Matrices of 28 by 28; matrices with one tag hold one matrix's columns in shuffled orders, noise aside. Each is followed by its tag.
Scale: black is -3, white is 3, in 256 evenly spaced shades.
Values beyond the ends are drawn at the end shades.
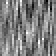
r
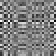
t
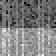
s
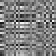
t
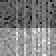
s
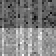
s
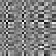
t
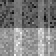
s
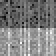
s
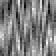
r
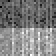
s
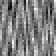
r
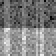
s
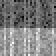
s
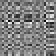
t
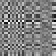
t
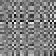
t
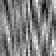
r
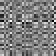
t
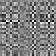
t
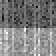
s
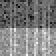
s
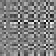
t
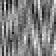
r
